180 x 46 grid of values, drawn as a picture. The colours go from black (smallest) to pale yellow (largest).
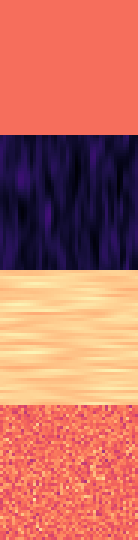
The table splits into 4 rows of 1 panel. Panel 1,1: high, flat. Panel 2,1: very low, streaked downward, faint in contrast. Panel 3,1: very high, streaked across, faint in contrast. Panel 4,1: high, fine-grained.
